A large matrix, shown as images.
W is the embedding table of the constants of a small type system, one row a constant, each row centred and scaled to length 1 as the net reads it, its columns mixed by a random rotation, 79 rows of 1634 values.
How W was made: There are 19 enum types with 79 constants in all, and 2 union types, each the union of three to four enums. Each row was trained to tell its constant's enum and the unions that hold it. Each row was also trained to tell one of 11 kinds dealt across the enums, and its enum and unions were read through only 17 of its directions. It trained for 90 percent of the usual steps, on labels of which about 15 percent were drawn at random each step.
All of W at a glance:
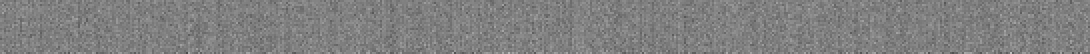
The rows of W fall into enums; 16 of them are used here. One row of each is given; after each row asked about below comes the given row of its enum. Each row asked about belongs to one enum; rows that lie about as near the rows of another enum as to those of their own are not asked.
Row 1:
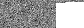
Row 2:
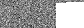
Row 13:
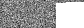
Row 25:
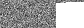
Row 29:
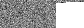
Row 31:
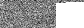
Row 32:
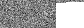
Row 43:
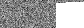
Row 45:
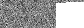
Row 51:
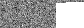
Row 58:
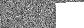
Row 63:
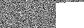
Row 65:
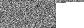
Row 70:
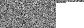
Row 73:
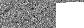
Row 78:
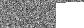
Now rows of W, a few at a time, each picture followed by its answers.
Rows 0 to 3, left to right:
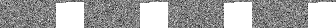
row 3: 31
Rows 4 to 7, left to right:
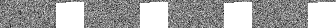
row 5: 73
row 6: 73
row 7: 45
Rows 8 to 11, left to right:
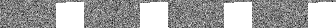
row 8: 1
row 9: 73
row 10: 25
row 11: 31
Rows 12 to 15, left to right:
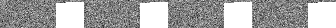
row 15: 25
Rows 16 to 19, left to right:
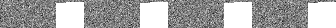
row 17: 73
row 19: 78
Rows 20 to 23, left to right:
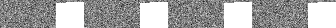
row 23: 1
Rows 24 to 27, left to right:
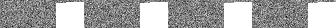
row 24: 13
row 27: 45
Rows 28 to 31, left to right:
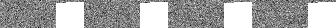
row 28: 73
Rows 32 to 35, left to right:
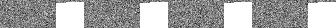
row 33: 58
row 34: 13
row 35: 32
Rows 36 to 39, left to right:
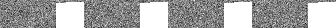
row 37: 25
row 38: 2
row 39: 13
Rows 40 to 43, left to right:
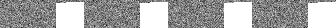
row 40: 25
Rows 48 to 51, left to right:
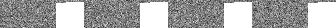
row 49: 25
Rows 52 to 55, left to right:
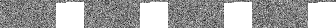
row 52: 45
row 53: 45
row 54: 1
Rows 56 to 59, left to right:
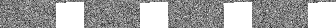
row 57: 65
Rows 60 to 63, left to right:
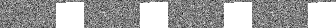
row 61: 63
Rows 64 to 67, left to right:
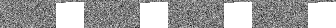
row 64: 65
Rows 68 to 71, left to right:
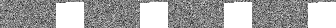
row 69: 1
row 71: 63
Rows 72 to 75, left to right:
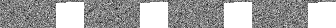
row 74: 13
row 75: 13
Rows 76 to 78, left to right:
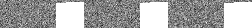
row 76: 45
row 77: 1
